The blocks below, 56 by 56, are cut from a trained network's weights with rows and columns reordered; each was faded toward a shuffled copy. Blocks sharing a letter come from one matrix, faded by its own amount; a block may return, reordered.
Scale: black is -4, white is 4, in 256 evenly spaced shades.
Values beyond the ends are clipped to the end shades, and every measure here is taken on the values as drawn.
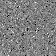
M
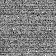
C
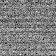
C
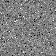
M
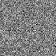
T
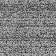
C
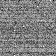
C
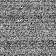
C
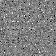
M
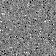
M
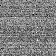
C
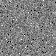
M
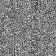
T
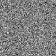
T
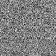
T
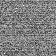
C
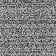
C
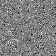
M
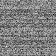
C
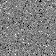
M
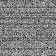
C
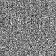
T
